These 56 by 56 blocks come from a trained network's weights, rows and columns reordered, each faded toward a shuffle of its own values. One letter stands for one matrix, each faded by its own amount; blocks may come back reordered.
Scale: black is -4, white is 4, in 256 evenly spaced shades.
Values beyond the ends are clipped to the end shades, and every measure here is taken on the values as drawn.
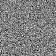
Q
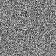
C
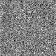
Q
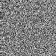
C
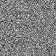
C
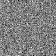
Q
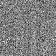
Q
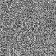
C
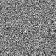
C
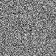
C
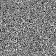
Q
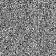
Q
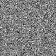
Q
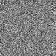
C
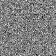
Q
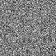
C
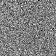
Q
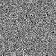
C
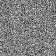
Q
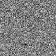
C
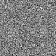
C
